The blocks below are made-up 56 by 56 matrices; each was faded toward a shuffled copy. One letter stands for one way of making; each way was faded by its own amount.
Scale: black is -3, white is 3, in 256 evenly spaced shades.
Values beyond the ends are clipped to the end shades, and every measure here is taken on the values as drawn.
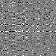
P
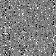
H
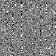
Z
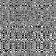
P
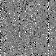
Z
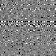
P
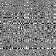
P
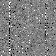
H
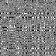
P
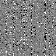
Z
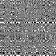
P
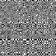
P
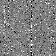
H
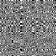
P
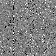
H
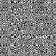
P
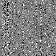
Z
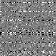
P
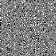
Z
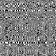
P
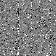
H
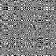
P
